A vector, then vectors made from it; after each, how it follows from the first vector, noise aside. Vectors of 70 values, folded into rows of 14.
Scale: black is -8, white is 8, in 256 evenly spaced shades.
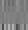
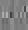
wrapped around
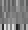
scaled up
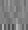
negated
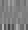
negated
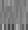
negated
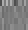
wrapped around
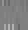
partly zeroed
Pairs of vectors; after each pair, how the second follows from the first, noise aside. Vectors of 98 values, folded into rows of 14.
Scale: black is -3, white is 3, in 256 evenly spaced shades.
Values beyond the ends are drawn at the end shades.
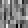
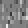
partly zeroed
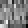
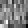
copied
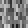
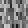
copied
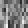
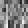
copied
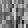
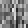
copied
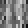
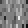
partly zeroed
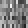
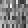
copied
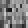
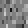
partly zeroed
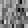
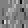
partly zeroed
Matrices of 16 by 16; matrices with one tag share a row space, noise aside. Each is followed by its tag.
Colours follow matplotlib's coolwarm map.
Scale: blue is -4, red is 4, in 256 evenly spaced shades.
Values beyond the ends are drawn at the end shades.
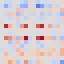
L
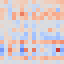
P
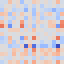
P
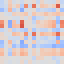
P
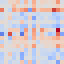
P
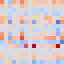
P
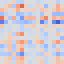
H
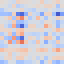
H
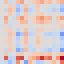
L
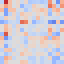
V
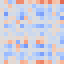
L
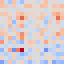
H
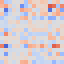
V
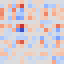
H
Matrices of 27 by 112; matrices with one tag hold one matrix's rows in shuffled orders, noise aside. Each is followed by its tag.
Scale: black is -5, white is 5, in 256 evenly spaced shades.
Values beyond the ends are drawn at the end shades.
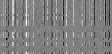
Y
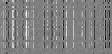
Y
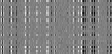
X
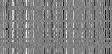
Y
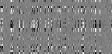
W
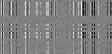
X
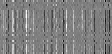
Y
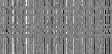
Y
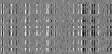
X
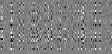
W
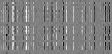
Y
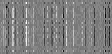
Y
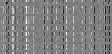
Y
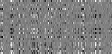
W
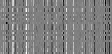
Y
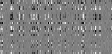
W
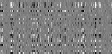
W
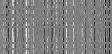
Y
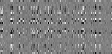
W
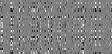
W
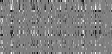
W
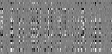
W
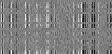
X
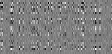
W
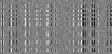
X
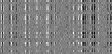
X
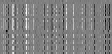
Y
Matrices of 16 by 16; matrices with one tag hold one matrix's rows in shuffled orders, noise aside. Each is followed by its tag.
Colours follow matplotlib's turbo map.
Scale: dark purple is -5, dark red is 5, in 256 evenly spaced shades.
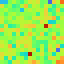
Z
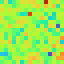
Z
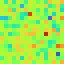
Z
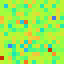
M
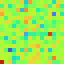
M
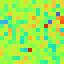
Z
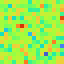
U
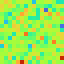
U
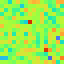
Z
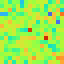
Z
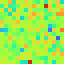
Z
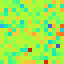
Z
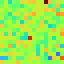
Z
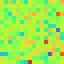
Z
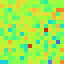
Z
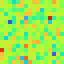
M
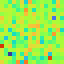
M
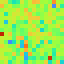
M
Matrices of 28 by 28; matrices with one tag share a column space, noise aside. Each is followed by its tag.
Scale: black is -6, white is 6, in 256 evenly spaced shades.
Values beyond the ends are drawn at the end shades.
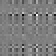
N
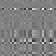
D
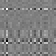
D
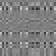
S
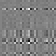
D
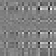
S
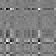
D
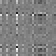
N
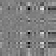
S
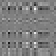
S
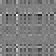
N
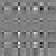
S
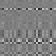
D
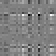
N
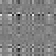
N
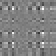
S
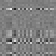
D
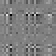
N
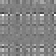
N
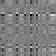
N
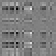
S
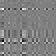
D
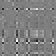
D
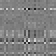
D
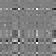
D
